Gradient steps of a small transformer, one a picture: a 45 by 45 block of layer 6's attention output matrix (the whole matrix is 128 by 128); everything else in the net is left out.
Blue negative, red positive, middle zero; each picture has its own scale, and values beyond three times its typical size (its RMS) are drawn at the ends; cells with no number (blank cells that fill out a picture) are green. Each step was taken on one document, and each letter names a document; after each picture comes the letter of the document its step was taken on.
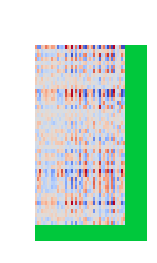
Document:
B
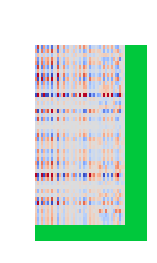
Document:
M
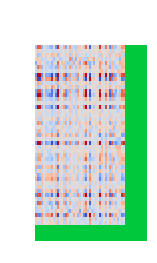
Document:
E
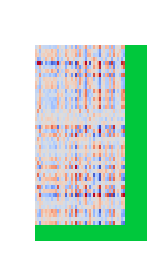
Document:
E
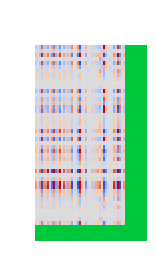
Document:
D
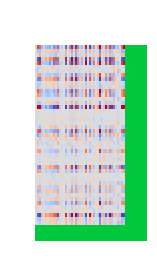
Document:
E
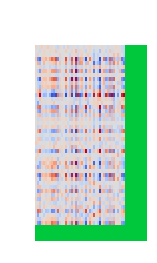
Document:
E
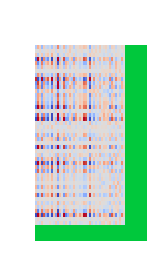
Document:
M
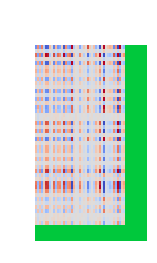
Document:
D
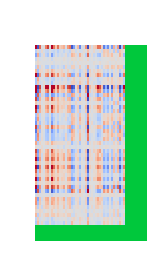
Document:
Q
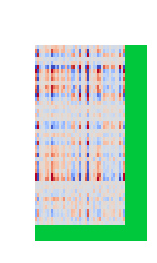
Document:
Q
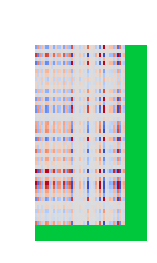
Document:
D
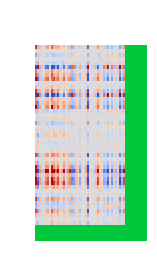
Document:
Q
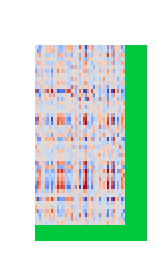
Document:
B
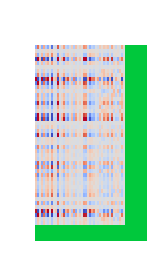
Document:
M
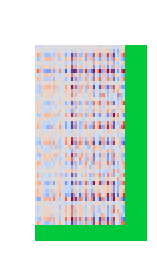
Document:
B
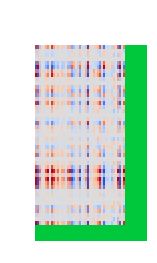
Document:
Q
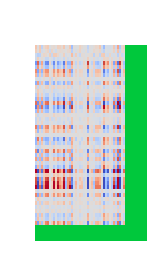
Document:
D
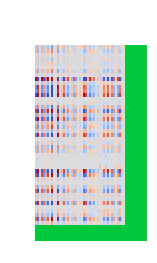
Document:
M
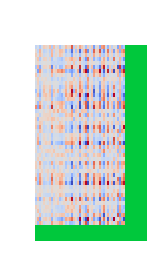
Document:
B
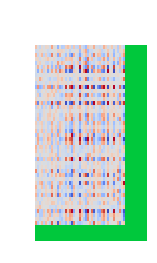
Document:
B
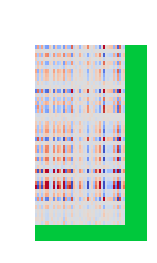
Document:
D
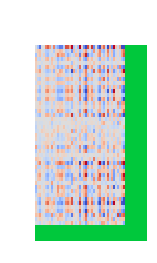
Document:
B
